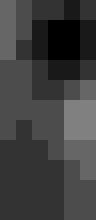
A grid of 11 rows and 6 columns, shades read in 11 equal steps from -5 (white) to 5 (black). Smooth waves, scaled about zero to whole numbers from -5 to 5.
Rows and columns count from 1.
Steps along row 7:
up down same down same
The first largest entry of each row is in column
5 4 4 4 3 1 2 1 1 1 1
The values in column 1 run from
1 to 3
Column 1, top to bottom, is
1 1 1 2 2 2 2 3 3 3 3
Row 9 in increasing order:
1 2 3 3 3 3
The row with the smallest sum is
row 6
